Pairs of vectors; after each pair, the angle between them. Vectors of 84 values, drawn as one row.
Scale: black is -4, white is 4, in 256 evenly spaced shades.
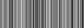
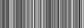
nearly opposite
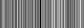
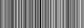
nearly parallel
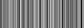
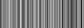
nearly parallel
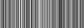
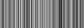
nearly parallel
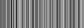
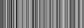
nearly parallel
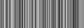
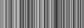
orthogonal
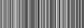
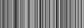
nearly opposite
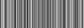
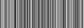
nearly parallel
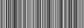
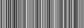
nearly parallel
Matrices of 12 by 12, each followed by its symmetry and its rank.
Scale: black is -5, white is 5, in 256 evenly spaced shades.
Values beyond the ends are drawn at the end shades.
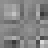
symmetric, rank two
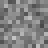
neither, full rank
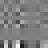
neither, rank one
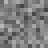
neither, full rank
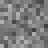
neither, full rank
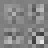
symmetric, rank two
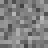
neither, full rank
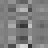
neither, rank one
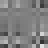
neither, rank one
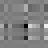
neither, rank one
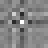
symmetric, rank two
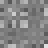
symmetric, rank two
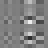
neither, rank one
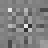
symmetric, rank two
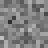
neither, full rank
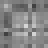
symmetric, rank two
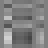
neither, rank one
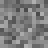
neither, full rank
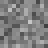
neither, full rank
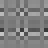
neither, rank one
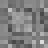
symmetric, rank two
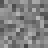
neither, full rank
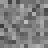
neither, full rank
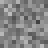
neither, full rank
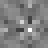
symmetric, rank two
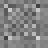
symmetric, rank two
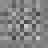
symmetric, rank two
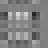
neither, rank one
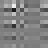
neither, rank one
